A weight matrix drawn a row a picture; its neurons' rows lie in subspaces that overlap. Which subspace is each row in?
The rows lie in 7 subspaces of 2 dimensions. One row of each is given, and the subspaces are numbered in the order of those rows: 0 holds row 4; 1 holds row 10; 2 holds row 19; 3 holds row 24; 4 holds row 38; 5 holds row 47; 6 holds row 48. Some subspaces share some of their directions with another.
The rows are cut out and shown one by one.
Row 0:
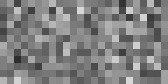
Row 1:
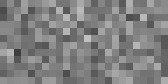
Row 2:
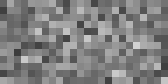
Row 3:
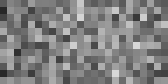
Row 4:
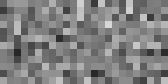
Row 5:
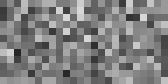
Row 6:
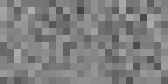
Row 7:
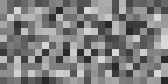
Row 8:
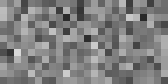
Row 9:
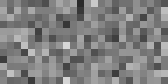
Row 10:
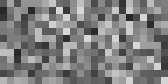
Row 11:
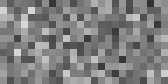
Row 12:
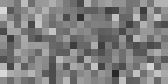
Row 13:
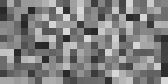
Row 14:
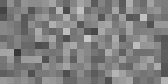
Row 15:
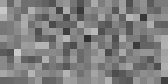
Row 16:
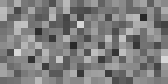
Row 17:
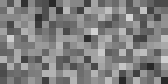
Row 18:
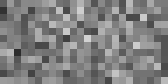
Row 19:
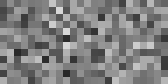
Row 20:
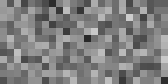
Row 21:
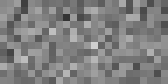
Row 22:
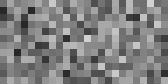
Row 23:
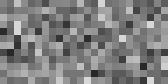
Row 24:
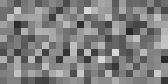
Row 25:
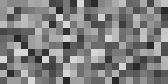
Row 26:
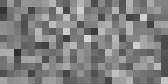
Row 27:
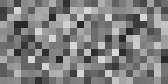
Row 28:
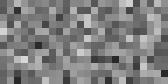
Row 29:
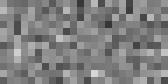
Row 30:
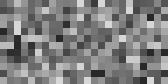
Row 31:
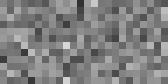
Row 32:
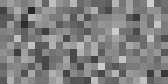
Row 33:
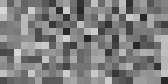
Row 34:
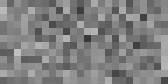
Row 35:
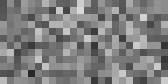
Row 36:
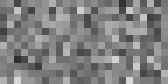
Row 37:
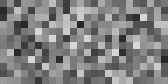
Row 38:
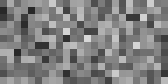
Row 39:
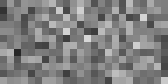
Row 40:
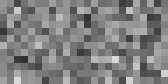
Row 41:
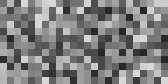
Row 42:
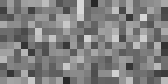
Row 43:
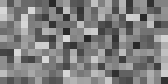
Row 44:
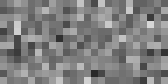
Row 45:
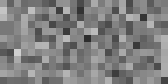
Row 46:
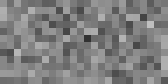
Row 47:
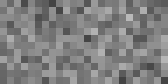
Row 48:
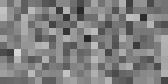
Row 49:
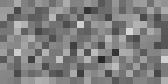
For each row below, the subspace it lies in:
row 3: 5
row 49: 3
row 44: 0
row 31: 2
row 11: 4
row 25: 2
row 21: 6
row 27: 3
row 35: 4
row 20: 5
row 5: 6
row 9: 2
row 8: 6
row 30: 0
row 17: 5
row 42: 2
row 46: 0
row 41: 5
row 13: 4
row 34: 6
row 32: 4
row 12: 5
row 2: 6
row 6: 1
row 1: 6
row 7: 3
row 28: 1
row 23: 0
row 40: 1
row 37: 3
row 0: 1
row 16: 3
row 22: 4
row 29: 0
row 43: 4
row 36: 1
